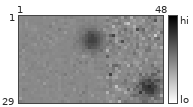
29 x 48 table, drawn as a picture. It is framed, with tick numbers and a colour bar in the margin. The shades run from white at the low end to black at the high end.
Seam: vertical, 60% of the way across, the left part calmer. Histogram: skewed, a long tail of high values. Bumps: two.
